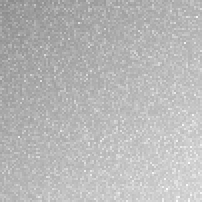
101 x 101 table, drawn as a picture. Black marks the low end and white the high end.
The ninth with the lowest average is the top left. On average the colour sits 70% of the way up the scale. The ninth with the highest average is the bottom right. The halves do not mirror each other. Values rise toward the bottom right. No single row or column stands out from its neighbours.
